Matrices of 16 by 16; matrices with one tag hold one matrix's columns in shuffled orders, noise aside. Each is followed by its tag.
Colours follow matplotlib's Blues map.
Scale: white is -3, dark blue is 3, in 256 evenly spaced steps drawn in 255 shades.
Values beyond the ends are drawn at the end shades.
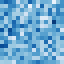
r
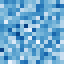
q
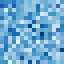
q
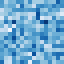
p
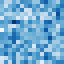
p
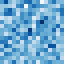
r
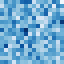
r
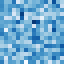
p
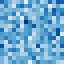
r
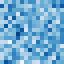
q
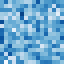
p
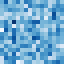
p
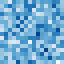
q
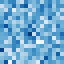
q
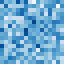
r
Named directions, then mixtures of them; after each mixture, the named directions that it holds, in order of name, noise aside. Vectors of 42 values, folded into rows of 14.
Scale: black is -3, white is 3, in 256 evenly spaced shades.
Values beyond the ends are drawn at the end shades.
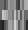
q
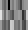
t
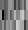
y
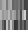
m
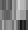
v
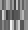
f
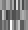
f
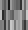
t, y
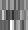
f, t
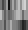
t, v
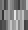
q, y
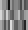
m, t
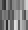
m, q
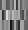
f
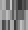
m, t, v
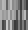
m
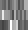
f, q, t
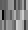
y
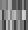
m, y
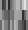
m, t, v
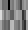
t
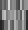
q, t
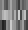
m, q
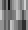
t, v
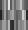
t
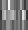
m, q, t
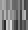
m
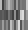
f, y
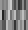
m, v, y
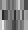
q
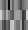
t
